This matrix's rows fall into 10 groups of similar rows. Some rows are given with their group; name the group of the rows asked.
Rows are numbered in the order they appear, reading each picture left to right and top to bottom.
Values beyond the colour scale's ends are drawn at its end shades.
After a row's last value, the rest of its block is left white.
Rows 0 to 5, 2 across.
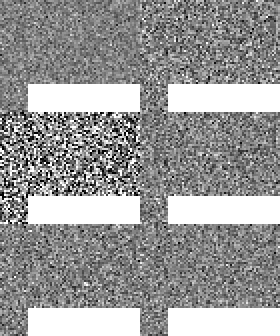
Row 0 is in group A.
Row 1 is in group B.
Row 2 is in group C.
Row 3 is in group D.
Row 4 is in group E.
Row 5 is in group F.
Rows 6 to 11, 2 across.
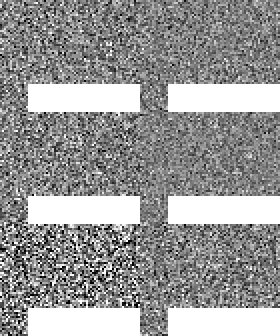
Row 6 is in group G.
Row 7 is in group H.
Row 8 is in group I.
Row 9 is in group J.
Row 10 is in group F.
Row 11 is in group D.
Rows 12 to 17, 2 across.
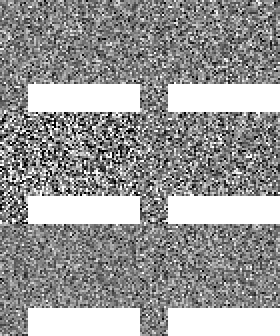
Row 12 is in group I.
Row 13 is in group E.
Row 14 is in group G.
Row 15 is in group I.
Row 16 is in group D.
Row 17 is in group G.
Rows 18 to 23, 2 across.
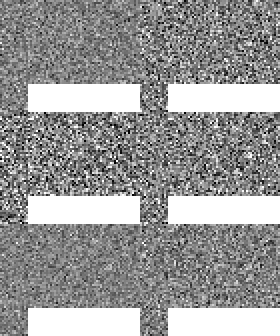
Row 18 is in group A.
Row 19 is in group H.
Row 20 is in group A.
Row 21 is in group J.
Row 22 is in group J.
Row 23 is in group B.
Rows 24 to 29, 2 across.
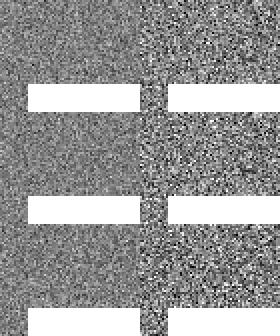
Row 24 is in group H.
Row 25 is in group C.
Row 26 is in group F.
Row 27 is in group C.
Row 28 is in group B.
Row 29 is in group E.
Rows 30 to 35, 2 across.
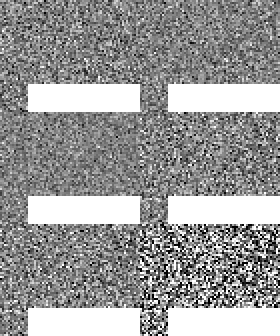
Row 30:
H
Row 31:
E
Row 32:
A
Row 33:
C
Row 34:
C
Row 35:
C
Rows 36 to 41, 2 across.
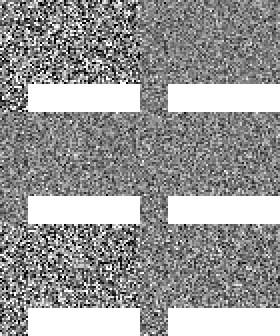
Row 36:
I
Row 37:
F
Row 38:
D
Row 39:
H
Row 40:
G
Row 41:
I
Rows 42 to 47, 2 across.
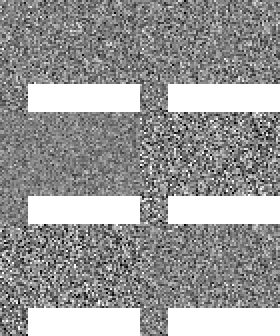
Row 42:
I
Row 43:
H
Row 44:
E
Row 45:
C
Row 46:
H
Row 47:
H
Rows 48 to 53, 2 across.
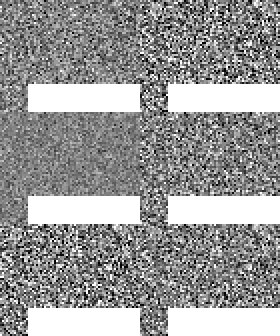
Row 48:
C
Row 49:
H
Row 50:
I
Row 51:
A
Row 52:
H
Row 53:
H
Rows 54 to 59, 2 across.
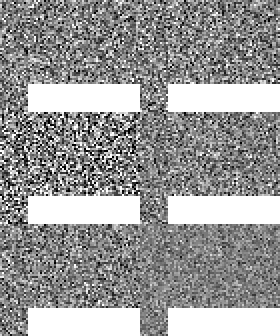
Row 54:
B
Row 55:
A
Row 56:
F
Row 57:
D
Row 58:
H
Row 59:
I
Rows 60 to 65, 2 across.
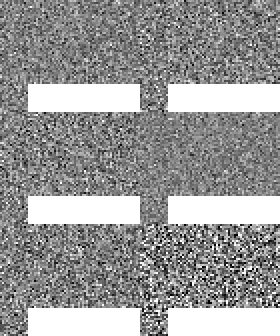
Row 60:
E
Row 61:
A
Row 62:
G
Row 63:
E
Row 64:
I
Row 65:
F
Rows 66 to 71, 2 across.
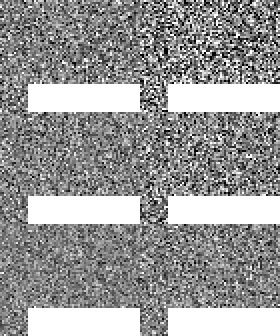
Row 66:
E
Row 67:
D
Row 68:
H
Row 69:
I
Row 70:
I
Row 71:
G
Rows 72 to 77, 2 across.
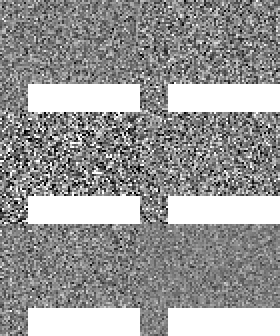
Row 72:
B
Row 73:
D
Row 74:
I
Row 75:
H
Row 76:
C
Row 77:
E
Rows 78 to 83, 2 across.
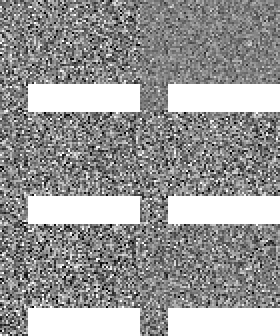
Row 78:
C
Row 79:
J
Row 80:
D
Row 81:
C
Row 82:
D
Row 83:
B
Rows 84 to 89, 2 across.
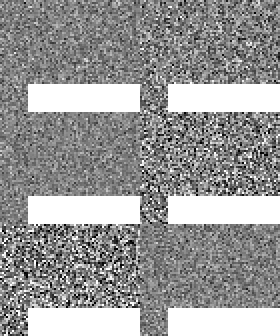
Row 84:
E
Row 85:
I
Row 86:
F
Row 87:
H
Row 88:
B
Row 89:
D
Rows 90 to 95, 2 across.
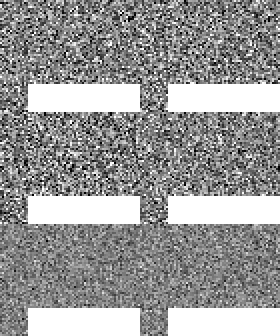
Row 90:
J
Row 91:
A
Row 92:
D
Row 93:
I
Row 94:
G
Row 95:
C
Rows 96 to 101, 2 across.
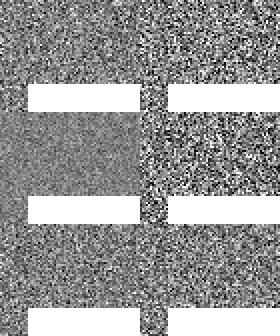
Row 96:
C
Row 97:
C
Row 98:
I
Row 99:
I
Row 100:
F
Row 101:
A
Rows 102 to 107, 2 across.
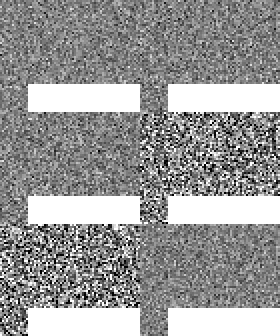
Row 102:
C
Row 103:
F
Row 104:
I
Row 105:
D
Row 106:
H
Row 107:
B
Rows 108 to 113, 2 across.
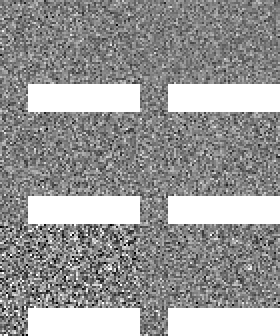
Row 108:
A
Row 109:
E
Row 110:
B
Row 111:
C
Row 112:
J
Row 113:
J
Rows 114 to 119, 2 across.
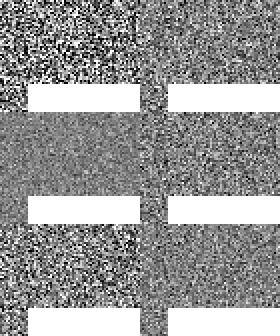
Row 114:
D
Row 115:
I
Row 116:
E
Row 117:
D
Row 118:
C
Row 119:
F
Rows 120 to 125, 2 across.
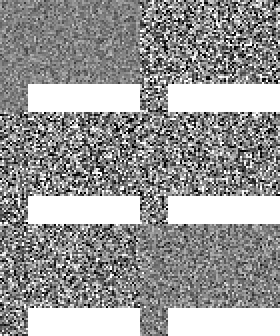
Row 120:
B
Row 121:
F
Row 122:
J
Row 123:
G
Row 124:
D
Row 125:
H
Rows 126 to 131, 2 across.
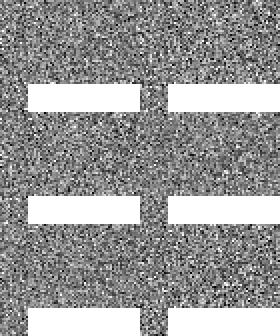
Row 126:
A
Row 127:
C
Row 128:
C
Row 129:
E
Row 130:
G
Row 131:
E
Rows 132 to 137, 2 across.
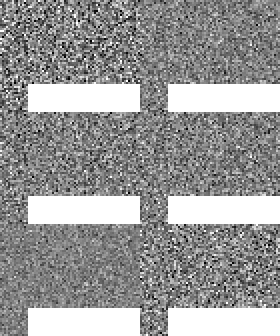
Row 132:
F
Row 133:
A
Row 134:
F
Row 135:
A
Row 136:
E
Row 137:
C
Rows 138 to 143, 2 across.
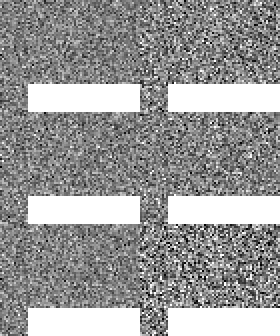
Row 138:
D
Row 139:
C
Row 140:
A
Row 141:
J
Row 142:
A
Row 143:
G
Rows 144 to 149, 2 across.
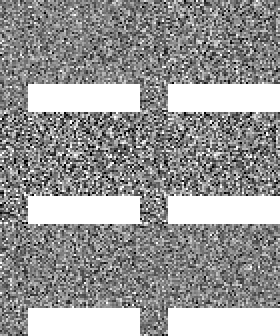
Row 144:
C
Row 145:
D
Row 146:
D
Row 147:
D
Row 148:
F
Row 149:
J
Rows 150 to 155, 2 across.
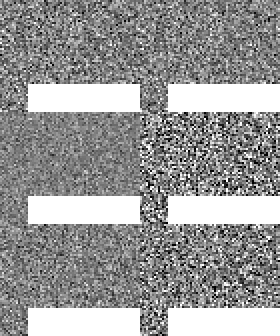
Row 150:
A
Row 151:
A
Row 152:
E
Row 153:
H
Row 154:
H
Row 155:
E
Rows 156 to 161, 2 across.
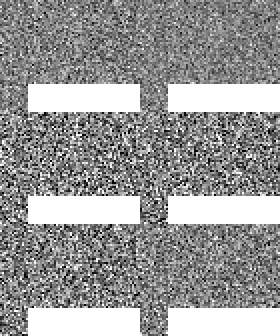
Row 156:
C
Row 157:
A
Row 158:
H
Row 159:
I
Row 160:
D
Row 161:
A
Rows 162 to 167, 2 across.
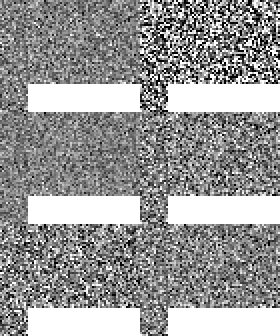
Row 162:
A
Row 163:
H
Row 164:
D
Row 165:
A
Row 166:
I
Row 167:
A
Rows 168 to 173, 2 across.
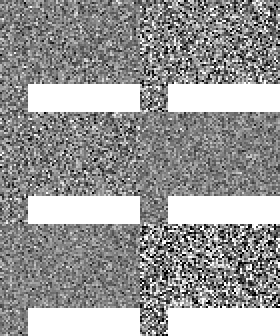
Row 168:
E
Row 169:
C
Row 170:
C
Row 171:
I
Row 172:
C
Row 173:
G
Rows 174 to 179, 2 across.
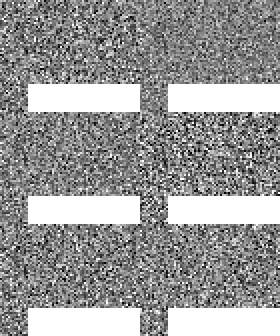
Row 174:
B
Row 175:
F
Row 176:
F
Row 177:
G
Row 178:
F
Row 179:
C
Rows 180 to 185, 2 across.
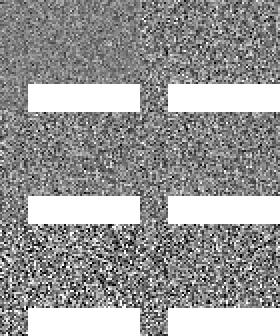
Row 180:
J
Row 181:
B
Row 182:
G
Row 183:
G
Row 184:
C
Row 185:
F
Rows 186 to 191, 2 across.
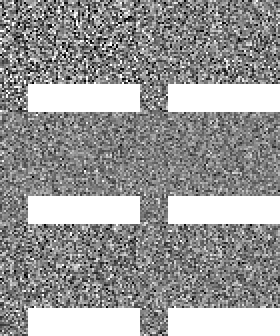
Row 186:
F
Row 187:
H
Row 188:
G
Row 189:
J
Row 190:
D
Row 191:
I
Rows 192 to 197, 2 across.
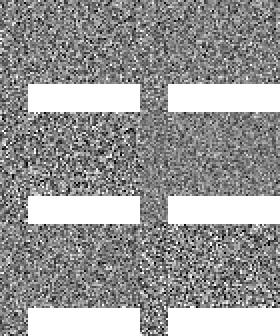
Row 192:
F
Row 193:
F
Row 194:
B
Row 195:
D
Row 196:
I
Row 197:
A
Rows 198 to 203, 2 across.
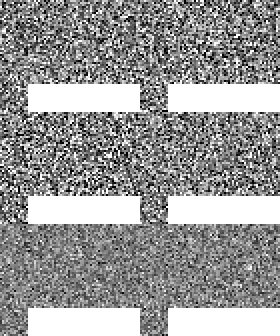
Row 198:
B
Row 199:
D
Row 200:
H
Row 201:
H
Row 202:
I
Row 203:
J
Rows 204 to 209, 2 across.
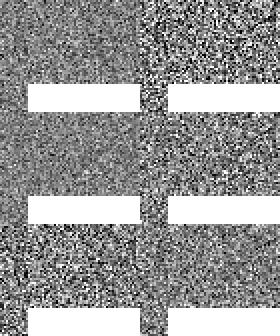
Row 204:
D
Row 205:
F
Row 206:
E
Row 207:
E
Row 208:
D
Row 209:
A
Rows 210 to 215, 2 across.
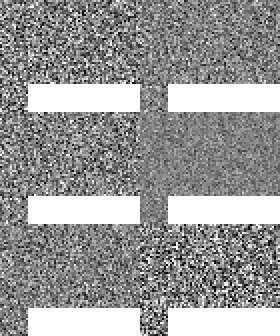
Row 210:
A
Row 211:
C
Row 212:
C
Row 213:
I
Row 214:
H
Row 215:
E
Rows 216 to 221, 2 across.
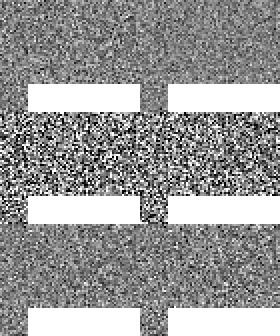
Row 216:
B
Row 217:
F
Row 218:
F
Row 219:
A
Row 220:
E
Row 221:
E
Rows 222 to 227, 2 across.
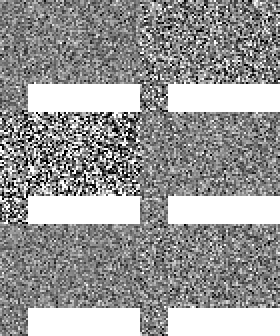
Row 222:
D
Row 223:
H
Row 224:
C
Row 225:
C
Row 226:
H
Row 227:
A
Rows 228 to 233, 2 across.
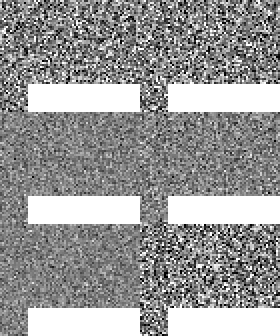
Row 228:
B
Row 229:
I
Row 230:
G
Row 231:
F
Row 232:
E
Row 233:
D
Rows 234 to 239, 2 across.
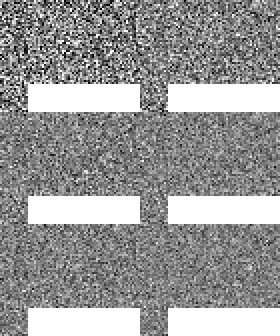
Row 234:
D
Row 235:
A
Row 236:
E
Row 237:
A
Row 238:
D
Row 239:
J
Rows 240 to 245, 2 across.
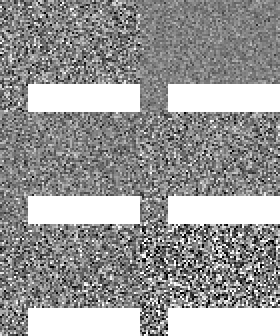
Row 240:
C
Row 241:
A
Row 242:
D
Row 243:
C
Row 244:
E
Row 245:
B
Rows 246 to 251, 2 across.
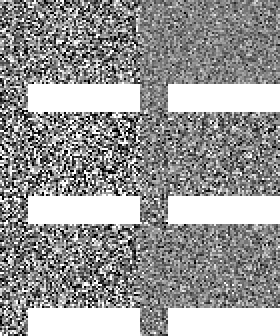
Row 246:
D
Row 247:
C
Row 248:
C
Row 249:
J
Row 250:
E
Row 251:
H
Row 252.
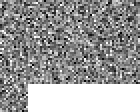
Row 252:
G
